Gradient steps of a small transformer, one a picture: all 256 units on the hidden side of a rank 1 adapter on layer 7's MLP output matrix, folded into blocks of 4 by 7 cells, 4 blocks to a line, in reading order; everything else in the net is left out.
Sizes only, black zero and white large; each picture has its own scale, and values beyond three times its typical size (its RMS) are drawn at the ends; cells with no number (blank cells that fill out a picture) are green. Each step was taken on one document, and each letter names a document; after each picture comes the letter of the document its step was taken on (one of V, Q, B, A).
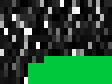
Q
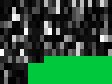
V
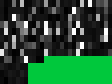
V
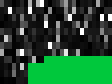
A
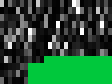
A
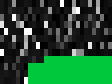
Q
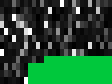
Q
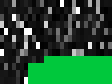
Q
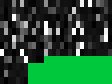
V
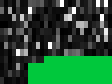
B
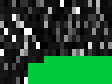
Q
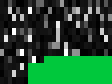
A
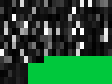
V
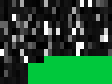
V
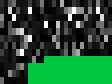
B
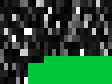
Q
